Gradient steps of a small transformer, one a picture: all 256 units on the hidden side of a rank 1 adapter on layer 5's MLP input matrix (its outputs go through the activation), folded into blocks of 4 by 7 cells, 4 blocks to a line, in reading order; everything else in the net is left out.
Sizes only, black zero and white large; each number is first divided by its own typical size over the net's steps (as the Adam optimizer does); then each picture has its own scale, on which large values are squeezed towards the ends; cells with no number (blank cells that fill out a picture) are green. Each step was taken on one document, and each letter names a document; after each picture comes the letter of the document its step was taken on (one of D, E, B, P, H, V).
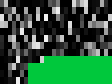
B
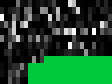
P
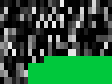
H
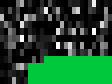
P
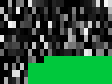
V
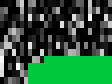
H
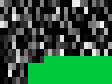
B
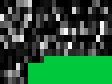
P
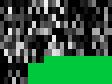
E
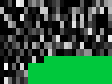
V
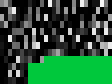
B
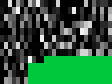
V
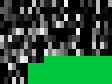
E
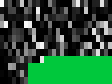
B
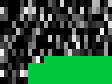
H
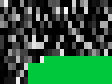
B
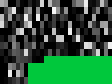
B
